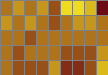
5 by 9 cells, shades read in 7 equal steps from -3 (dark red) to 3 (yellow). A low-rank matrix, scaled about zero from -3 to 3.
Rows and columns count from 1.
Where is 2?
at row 1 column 8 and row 5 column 9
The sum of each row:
6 3 -1 -3 -5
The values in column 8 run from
-1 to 2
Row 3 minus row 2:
-1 0 -2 0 1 0 -1 -1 0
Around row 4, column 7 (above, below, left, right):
0 -2 -1 -1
